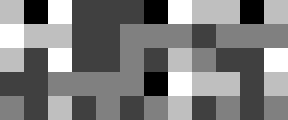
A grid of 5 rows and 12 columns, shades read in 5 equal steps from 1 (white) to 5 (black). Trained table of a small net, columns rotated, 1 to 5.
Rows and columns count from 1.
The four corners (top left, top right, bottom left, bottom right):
2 2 3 3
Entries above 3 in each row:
6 3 6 4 5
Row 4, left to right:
4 4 3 3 3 3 5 1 2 2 4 2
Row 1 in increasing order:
1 1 2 2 2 2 4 4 4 5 5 5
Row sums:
37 35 36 36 39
